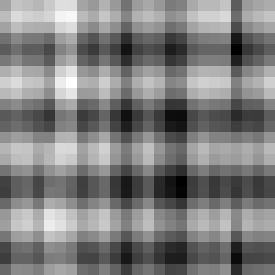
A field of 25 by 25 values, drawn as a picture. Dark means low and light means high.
Average level on the scale: 50%. Ninth with the highest average: top left. Odd rows or columns: none. Stripes: horizontal, repeating 4 times.
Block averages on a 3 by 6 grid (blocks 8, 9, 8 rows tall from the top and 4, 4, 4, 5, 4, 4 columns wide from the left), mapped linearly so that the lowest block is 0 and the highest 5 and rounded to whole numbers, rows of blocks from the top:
452242 | 331021 | 241021
